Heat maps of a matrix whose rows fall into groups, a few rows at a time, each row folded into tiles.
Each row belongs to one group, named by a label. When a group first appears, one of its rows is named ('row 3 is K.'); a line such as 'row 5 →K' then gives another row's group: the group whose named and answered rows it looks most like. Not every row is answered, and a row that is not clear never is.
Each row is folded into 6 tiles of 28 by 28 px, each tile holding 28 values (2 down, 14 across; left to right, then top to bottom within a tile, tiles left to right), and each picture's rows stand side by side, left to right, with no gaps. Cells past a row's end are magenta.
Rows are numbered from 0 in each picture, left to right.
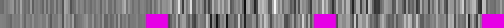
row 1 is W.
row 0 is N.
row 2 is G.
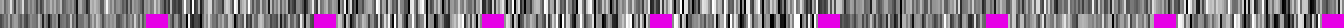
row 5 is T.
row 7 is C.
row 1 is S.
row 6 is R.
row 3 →C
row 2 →C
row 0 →W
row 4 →C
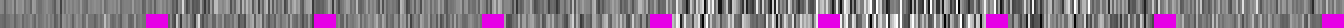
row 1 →T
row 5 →R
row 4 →R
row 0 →T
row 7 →S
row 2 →N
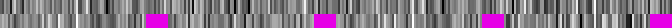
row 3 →W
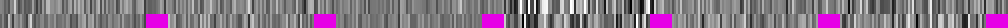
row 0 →T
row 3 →S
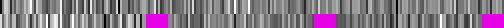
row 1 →S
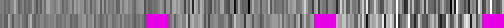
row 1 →G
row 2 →R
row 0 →T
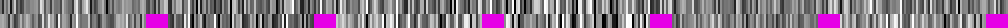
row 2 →R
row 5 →R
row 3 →C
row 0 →C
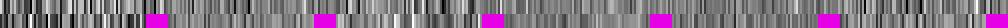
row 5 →G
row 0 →T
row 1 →G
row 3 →W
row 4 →N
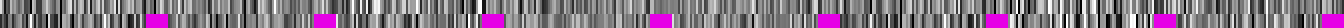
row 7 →W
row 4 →S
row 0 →T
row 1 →W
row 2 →S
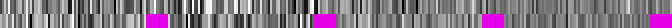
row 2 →G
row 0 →R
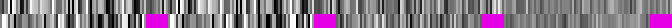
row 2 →N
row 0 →C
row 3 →W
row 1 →C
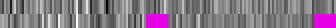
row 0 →C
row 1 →T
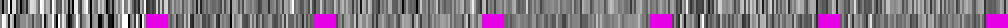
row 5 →T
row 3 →W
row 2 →G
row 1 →N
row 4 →T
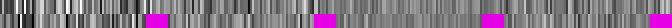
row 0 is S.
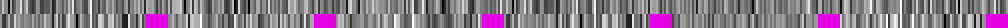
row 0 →W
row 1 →G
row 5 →R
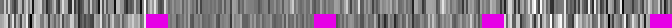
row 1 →N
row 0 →R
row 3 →R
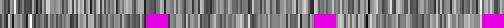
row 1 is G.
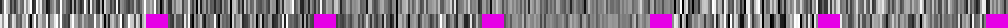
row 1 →N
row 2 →T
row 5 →S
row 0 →R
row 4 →C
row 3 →G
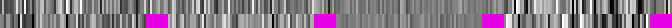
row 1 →R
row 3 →C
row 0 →S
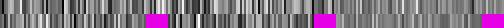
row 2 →S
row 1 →T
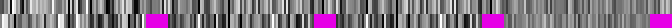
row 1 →T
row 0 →C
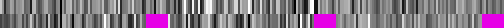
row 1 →S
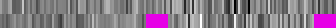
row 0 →W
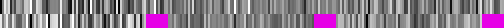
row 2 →R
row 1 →S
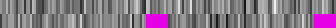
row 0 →G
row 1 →W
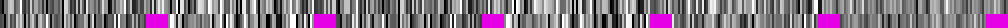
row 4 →S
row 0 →N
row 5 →W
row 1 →C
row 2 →N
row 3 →C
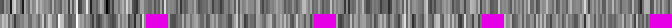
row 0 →C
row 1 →W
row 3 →S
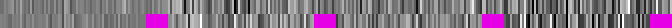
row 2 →G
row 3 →N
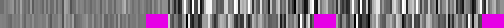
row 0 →N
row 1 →S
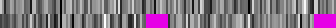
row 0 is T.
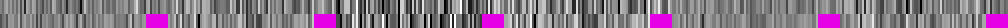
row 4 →R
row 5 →G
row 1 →R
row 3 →R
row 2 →N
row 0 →G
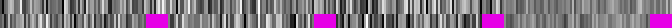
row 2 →T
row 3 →W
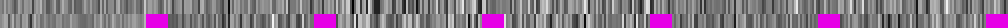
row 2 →G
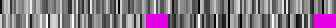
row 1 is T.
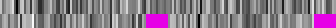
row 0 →G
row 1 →R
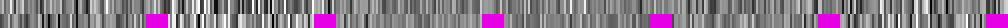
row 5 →C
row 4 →G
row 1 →R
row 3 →S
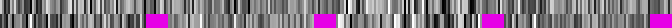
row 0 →T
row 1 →G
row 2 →C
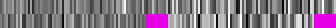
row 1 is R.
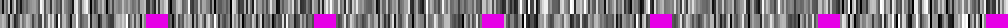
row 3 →S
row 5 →C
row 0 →C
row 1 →N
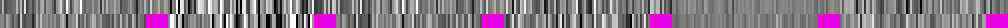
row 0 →S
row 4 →T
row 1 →C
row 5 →G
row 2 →S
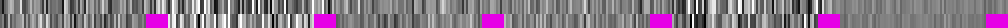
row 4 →S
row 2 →W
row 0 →N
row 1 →R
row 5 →T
